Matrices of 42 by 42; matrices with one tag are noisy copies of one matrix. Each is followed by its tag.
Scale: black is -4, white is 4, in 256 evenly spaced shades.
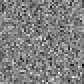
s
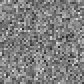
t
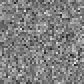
t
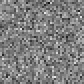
t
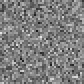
s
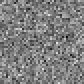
t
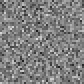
s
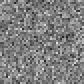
t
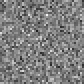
s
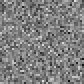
s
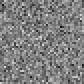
s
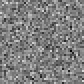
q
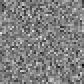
s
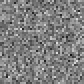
t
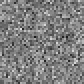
t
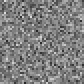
s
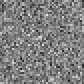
s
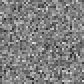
q
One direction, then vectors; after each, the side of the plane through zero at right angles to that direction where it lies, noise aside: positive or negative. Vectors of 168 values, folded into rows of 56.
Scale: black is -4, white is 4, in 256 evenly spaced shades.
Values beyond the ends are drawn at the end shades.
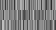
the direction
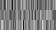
positive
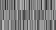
positive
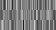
positive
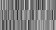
negative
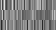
positive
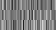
positive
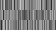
positive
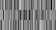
positive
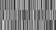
positive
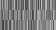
negative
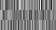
positive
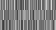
negative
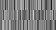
positive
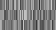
negative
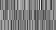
positive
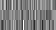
negative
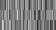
positive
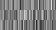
negative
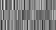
positive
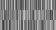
negative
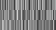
positive
